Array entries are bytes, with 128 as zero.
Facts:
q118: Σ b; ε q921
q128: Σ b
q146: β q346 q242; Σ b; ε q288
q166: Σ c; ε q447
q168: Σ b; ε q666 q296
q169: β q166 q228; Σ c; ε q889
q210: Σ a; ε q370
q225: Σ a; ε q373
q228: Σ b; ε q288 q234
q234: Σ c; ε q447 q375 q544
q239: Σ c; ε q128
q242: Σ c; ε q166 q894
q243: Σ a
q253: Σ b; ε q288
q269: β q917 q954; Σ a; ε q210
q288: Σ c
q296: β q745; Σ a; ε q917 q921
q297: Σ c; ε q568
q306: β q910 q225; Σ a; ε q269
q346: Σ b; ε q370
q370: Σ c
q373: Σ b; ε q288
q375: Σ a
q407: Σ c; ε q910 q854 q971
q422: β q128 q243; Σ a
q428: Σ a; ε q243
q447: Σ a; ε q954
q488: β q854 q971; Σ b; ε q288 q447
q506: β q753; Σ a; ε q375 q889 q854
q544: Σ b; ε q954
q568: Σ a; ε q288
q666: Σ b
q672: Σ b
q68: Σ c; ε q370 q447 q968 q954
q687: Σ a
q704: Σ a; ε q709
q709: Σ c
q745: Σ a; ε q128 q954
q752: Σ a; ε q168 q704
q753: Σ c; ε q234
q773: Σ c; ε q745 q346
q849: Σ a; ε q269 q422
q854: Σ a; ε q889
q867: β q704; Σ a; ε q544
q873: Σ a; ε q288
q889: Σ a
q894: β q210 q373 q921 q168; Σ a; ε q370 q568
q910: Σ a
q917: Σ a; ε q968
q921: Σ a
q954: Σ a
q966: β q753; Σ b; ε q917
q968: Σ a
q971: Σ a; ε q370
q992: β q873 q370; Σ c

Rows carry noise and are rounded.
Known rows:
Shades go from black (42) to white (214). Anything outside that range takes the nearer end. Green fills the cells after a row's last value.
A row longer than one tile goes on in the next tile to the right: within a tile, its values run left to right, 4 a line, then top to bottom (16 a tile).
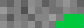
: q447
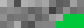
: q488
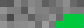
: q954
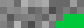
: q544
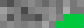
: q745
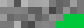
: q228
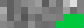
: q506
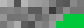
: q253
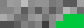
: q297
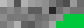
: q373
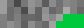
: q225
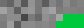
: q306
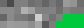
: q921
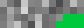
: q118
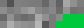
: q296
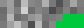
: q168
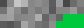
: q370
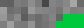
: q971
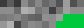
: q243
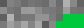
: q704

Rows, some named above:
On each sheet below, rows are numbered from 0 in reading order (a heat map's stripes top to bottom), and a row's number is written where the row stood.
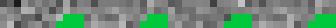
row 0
q428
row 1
q296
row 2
q910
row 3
q296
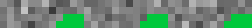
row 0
q672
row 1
q971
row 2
q544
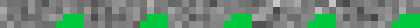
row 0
q894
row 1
q867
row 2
q210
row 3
q773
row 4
q745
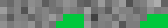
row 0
q447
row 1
q375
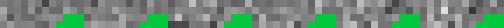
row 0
q568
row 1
q917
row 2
q992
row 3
q752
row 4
q966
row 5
q666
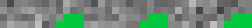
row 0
q296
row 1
q968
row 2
q128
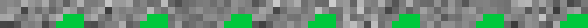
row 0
q242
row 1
q68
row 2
q687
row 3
q239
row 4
q168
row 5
q210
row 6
q288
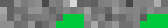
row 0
q854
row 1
q971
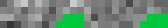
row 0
q169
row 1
q568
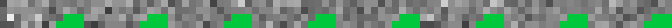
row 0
q709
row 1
q166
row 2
q889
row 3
q544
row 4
q873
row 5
q407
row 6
q210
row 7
q346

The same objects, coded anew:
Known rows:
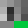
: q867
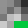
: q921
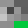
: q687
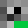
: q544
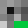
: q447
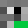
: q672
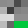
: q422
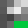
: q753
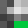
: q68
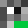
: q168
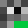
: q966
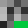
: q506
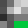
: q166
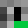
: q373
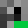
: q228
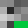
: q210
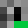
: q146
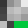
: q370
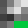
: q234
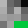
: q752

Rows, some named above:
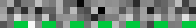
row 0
q854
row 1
q954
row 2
q752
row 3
q544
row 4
q917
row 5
q971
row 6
q889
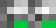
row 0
q773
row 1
q239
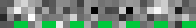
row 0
q297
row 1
q428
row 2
q968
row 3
q568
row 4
q544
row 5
q239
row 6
q971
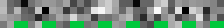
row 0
q752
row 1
q544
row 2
q910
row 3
q239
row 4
q296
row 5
q297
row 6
q128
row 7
q745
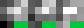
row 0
q407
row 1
q242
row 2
q709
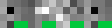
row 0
q894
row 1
q992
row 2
q243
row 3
q894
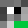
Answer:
q666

